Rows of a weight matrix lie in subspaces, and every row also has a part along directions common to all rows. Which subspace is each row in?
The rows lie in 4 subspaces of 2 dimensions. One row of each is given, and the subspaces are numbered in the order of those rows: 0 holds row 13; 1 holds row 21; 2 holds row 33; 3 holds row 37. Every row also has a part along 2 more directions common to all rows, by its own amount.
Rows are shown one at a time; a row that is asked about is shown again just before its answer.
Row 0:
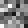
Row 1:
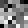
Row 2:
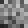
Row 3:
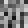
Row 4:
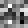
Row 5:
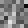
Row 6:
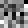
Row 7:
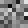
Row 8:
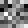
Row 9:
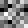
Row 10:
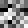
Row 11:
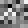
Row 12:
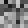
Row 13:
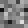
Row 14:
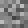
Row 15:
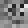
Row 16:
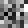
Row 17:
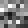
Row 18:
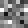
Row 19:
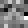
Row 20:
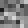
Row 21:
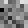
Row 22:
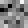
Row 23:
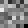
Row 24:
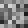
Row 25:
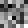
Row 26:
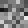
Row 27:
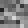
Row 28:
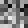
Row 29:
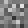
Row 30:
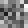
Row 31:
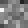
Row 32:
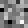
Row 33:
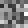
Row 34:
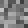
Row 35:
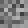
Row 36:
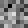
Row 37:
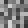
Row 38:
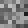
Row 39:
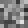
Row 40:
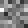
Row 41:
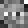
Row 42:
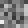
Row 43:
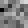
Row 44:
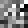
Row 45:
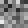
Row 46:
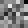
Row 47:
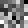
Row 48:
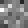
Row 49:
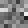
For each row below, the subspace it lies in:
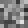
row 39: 0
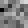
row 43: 1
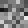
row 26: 2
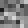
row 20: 3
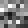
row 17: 3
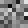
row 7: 2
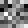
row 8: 0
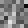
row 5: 0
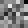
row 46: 2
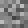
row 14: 3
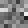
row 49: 2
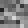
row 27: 3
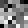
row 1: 1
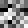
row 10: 0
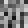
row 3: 3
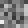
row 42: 2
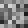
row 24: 2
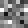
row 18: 0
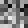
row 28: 1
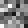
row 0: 1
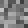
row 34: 0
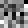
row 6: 1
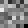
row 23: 0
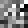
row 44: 3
